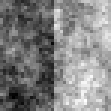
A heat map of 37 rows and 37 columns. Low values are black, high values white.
A vertical seam about 50% of the way across splits the table, and the right part is higher. On average the colour sits 50% of the way up the scale. The bottom left is the ninth with the lowest average. The ninth with the highest average is the bottom right.
